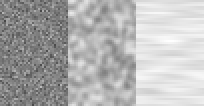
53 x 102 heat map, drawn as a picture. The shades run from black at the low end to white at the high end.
It is made of 1 by 3 panels. Panel 1,1: middling, fine-grained. Panel 1,2: high, blotchy. Panel 1,3: very high, streaked across, faint in contrast.
